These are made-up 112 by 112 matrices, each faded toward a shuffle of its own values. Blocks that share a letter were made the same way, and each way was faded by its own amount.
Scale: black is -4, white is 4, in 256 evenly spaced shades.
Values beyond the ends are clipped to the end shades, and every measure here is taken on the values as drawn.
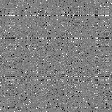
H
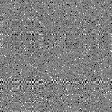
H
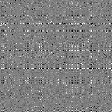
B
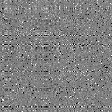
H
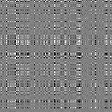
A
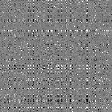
B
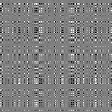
A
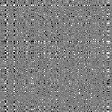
B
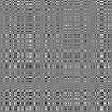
A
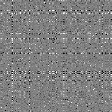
B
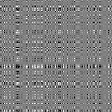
A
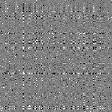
B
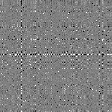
B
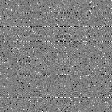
H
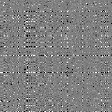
B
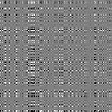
A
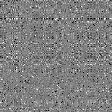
H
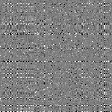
B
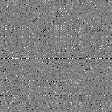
H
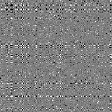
B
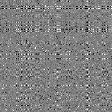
B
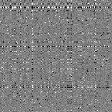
B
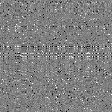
H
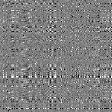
B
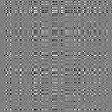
A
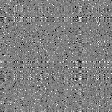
H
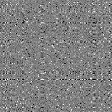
H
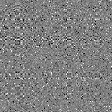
H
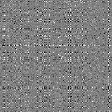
B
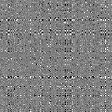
B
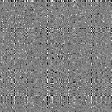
B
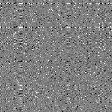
H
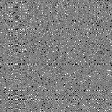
H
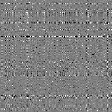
B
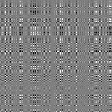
A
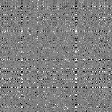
B
